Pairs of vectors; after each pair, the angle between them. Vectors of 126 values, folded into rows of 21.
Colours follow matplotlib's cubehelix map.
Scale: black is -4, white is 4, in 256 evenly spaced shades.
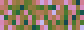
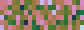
nearly parallel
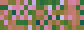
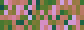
partly aligned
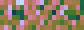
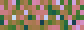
orthogonal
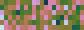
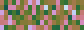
partly aligned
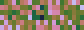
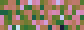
partly aligned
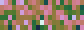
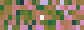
partly opposed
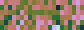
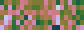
nearly opposite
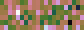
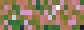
partly opposed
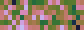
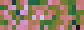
nearly parallel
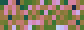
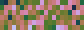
nearly parallel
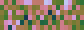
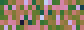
partly aligned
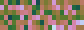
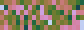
partly aligned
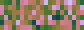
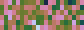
nearly opposite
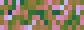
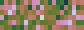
partly opposed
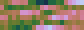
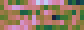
nearly opposite
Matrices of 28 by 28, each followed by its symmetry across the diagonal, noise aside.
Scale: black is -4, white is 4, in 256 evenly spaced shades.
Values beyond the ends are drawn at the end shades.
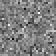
antisymmetric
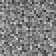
antisymmetric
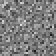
symmetric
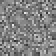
symmetric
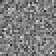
symmetric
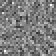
symmetric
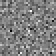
antisymmetric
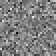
antisymmetric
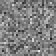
antisymmetric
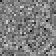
symmetric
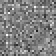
symmetric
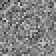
symmetric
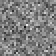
antisymmetric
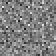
antisymmetric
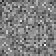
symmetric
